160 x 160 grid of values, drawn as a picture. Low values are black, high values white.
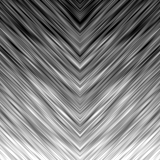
Slope: up to the bottom. Average level on the scale: 50%. Mirror symmetry: left to right. Odd rows or columns: none.
